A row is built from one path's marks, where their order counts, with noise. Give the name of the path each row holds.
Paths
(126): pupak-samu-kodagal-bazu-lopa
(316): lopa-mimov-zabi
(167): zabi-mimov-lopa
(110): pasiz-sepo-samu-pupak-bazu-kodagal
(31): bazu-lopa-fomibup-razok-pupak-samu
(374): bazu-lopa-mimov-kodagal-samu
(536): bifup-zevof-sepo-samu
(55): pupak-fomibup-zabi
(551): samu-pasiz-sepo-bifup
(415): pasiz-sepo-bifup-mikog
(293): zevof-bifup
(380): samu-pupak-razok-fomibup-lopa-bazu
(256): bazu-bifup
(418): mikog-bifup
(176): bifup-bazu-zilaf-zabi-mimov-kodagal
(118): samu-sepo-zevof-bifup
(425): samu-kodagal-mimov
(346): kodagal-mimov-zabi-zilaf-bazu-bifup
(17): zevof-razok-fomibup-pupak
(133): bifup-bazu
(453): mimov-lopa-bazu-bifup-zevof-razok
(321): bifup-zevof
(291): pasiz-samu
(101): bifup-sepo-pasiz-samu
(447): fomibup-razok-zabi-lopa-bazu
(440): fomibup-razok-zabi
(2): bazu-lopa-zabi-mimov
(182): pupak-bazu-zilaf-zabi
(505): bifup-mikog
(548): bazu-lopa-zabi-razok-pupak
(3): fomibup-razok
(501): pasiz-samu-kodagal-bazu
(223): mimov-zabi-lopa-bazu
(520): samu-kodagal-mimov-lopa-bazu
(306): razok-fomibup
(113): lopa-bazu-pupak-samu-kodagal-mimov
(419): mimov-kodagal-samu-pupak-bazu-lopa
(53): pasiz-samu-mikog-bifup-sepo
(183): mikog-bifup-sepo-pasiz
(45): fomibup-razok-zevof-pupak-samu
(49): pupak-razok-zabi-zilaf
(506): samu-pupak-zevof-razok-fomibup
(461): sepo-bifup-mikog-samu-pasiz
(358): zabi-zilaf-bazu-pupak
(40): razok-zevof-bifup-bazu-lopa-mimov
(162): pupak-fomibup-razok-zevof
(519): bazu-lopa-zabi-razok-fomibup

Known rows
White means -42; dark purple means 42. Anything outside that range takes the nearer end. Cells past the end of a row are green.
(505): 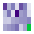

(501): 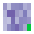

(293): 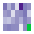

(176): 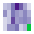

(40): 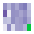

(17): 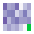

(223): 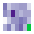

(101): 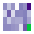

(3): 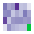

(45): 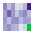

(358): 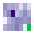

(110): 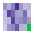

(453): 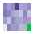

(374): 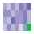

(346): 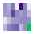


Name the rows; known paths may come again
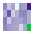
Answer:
(291)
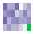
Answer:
(17)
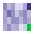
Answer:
(45)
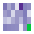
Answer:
(293)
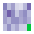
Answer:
(31)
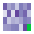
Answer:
(183)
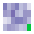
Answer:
(440)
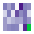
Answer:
(551)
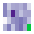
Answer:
(223)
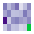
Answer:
(506)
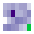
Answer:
(182)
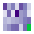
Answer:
(415)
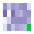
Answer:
(2)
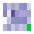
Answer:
(316)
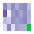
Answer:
(40)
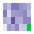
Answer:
(113)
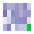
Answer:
(167)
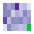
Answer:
(3)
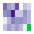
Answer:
(548)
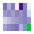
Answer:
(256)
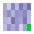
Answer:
(374)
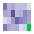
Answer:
(55)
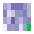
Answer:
(425)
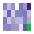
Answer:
(101)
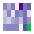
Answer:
(118)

